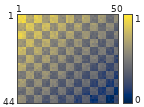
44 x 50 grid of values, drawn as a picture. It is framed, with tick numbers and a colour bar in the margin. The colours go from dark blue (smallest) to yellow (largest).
No single row or column stands out from its neighbours. The ninth with the lowest average is the bottom right. A checkerboard runs through the table. Overall the values sit about 50% of the way up the scale. There are no lone odd cells. The top left is the ninth with the highest average. Values rise toward the top left.
